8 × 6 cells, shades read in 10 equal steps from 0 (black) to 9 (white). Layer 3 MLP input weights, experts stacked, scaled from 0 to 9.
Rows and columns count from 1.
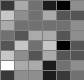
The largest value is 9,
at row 7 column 1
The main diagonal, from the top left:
2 5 4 6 0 3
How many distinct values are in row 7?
5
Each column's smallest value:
2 3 3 1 0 3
